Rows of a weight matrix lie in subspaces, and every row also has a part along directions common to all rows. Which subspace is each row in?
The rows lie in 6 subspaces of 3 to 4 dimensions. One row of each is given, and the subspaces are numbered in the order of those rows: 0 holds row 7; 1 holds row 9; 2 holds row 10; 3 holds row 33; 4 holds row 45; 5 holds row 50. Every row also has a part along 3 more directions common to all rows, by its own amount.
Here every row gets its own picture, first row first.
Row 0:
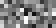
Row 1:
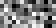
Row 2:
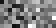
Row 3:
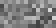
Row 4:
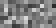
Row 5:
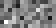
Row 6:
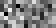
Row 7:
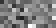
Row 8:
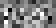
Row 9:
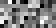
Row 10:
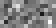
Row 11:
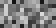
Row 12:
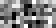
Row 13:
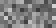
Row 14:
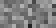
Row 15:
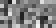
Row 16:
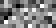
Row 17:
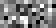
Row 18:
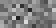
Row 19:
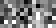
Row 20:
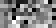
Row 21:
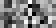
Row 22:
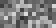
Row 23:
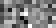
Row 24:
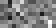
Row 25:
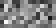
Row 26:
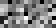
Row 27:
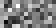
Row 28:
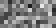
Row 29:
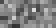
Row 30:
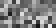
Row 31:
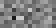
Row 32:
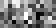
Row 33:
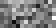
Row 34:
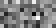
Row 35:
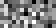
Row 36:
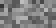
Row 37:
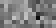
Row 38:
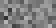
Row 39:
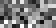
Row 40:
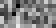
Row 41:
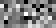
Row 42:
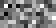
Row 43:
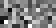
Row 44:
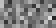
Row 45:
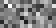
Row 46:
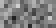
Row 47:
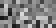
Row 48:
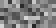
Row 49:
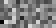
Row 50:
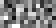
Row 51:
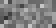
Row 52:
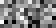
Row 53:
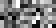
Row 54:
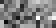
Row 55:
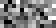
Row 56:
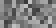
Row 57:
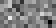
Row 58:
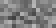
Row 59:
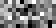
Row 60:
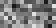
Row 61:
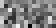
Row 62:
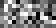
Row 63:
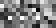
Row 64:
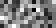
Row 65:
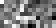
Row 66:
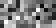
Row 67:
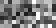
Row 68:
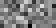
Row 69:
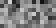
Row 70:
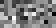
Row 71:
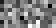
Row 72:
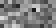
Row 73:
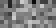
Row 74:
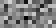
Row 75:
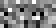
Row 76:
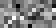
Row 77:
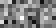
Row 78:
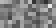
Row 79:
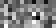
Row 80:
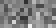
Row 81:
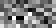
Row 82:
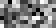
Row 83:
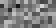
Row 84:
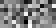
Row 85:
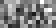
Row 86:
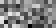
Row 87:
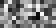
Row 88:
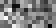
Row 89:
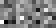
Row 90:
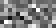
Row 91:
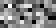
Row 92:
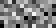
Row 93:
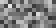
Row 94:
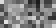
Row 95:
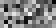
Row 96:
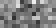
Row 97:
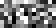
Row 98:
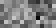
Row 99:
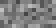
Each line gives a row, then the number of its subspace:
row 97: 3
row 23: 5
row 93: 4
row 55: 0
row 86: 5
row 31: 3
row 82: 3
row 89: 1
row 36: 1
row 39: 1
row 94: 0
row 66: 0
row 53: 1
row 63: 2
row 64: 5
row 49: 1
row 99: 5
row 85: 5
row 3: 5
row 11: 1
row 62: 0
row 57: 2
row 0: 3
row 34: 4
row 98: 0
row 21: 3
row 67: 0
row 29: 5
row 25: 0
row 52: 1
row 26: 5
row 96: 2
